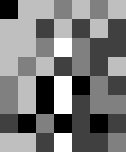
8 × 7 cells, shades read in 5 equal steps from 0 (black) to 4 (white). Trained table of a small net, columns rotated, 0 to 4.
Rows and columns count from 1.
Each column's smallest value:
0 0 0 0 0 0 1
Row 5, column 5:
0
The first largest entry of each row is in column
2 1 4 1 4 4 3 4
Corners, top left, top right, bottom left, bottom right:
0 3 3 2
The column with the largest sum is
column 4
